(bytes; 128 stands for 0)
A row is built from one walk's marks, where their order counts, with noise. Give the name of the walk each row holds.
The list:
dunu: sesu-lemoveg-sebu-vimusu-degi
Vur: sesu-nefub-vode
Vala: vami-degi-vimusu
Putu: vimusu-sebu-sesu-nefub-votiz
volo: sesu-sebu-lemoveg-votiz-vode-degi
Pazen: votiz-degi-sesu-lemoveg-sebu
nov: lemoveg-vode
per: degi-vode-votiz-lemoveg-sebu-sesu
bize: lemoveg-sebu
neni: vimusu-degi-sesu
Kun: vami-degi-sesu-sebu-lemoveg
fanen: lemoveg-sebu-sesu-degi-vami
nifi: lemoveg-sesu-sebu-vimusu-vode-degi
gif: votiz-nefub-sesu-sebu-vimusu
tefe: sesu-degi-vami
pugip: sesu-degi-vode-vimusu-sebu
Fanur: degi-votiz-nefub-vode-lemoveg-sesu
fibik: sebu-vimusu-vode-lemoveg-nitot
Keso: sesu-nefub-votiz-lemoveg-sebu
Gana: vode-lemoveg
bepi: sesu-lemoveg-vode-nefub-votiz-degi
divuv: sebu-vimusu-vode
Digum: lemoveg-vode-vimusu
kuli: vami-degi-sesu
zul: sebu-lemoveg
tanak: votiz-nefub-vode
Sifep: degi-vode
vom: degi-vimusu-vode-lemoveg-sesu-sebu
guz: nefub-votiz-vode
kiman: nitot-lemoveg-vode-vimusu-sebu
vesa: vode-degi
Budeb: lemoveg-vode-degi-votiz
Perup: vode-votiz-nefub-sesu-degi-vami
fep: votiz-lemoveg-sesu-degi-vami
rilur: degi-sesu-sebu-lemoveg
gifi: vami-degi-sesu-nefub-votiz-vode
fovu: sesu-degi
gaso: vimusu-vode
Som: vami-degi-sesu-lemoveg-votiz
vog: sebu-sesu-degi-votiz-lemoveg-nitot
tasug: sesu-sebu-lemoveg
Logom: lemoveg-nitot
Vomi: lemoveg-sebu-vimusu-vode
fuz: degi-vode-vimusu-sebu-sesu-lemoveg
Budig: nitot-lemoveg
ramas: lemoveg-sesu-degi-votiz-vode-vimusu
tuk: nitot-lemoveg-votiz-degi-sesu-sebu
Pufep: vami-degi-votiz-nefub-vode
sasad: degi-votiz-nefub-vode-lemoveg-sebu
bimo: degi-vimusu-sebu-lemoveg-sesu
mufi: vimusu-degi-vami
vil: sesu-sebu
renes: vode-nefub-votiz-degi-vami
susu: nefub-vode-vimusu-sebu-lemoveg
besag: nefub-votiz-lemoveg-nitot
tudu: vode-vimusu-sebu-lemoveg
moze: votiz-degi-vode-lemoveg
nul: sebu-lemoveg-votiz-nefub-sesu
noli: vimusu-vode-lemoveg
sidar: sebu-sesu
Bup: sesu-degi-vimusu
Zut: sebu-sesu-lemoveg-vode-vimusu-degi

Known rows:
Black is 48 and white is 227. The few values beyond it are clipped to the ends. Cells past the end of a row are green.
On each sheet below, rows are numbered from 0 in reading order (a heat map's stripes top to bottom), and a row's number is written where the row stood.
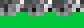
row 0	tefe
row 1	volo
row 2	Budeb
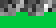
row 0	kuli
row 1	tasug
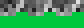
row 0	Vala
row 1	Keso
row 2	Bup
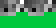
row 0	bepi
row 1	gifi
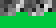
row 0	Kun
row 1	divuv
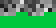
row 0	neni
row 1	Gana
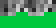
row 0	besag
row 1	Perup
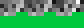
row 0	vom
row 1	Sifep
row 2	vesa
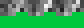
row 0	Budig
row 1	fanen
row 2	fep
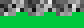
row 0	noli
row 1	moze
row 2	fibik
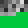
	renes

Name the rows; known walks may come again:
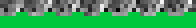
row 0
vil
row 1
ramas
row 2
per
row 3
tasug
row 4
guz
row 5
Zut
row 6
mufi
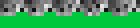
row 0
Putu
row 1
gif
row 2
renes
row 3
divuv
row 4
sasad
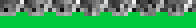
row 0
gifi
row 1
Fanur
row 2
bepi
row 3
fep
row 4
vesa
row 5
kuli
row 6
dunu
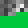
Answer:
bize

